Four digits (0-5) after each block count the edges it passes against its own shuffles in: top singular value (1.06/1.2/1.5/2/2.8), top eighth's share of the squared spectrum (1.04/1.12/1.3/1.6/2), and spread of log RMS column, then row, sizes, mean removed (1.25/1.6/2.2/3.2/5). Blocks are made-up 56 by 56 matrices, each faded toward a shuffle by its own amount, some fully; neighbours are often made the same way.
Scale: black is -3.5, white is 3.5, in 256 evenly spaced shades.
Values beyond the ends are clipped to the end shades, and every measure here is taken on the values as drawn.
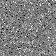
0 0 0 0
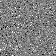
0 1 1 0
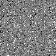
1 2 2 0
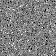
0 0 0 0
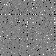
3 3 1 1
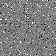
0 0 0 0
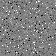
0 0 0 0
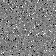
0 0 0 0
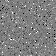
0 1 0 0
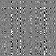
4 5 4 3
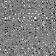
3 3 1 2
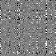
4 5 3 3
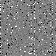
3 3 2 0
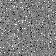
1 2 0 0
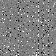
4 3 2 0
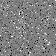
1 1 0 0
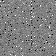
2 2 0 0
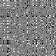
4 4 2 2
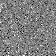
2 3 0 0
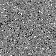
1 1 0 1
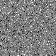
0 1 0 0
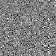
3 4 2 2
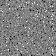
2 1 0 0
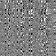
4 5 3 2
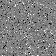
0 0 0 0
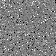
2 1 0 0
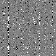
3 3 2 0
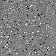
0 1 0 0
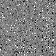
1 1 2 0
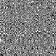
4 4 2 2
